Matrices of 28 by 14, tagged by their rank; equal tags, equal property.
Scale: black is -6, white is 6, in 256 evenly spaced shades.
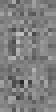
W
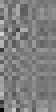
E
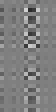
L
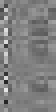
E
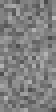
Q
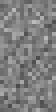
Q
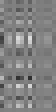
L
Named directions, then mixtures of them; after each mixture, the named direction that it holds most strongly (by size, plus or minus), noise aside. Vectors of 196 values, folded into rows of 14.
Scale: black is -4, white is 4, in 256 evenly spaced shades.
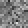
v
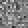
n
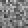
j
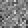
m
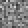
n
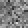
v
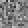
n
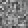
n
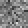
v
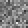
v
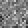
m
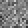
m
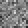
m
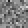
v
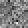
v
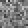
j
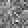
v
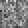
j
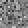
n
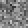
j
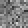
v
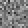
n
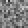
j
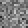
m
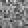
j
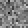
v
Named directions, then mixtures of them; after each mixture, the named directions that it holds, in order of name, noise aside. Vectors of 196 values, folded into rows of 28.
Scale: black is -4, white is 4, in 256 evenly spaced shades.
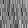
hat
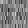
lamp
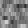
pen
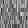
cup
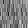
hat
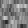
pen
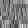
hat, pen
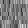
hat, pen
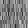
hat, lamp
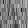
cup, hat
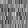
lamp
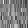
cup, hat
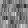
lamp, pen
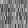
lamp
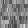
cup, pen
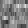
pen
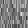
cup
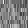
cup, hat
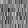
lamp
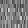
cup, lamp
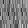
hat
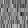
cup
